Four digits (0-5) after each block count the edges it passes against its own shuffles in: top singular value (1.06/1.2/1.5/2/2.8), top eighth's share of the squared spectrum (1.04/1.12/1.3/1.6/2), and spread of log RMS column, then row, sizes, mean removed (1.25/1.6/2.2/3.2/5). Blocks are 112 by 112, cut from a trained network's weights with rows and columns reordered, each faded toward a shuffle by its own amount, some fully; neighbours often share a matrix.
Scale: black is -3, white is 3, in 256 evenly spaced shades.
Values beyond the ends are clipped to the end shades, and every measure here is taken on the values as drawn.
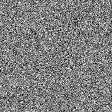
3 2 0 1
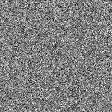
2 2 0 0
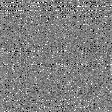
3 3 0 3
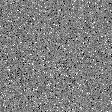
0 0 0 0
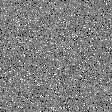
1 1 0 1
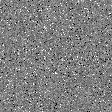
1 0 0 0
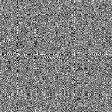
4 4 2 2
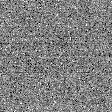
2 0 0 0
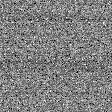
2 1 0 0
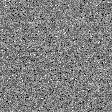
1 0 0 0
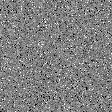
1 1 0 1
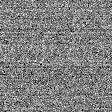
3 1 0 0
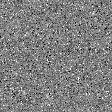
2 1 0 0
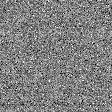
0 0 0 0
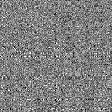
4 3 0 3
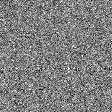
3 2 0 1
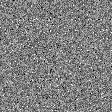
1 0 0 0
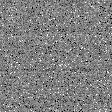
1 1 1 0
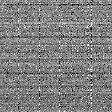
4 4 3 2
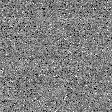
1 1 0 0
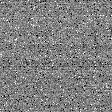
2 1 1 0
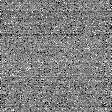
3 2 2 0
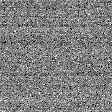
2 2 1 0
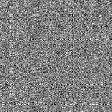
4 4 1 3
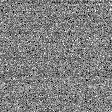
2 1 0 0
